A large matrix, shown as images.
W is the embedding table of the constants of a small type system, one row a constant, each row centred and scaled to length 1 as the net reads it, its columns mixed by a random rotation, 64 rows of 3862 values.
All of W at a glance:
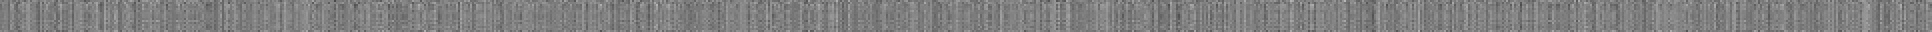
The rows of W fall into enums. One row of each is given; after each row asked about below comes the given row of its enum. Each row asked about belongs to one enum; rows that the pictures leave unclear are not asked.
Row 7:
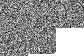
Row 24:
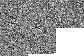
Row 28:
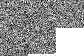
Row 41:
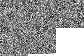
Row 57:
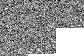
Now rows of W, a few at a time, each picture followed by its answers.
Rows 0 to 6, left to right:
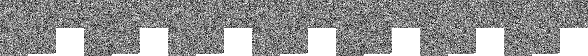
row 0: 41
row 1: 28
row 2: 41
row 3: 41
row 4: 28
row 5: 24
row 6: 24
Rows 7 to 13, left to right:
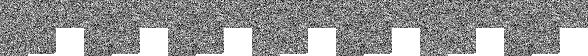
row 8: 28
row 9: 28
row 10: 57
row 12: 57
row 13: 28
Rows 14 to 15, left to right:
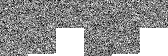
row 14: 57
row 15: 28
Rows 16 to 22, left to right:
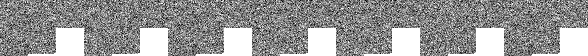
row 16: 28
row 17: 41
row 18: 28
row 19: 57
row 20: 57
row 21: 7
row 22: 28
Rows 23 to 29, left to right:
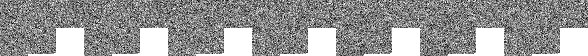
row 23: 24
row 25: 57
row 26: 41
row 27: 28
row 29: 41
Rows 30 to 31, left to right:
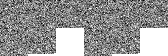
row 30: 57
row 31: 57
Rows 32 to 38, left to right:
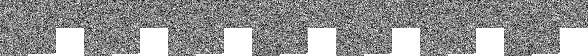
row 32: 41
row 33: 57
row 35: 28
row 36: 24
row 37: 57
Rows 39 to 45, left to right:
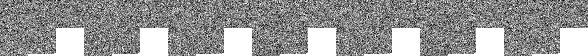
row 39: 57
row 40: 7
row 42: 28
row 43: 41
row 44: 28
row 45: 57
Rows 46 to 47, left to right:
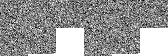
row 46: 24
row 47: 57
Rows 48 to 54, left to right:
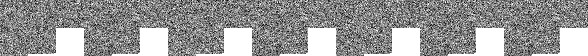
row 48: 41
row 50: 57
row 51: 28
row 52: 24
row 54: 28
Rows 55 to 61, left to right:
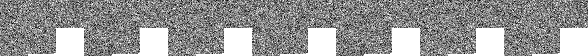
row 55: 24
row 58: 41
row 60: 57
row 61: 24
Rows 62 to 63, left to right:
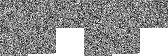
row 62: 41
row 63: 24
